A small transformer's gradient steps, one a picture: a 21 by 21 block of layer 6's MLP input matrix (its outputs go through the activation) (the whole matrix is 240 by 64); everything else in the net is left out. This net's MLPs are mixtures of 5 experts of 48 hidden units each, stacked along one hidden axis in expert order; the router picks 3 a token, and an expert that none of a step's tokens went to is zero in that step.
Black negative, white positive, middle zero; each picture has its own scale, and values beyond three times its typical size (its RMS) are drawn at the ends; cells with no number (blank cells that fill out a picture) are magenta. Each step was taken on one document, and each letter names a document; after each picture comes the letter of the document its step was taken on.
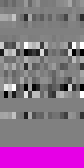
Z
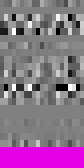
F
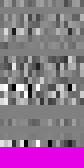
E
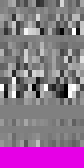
F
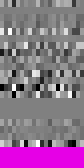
F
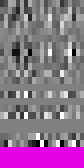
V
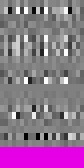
V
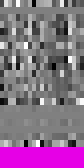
F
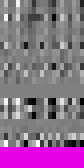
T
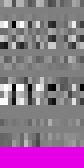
E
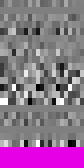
F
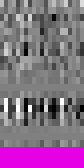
T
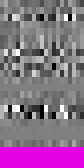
T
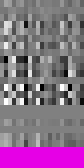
E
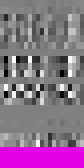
E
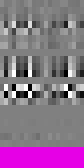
E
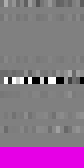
Z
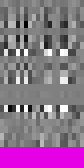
V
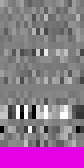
V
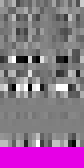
F
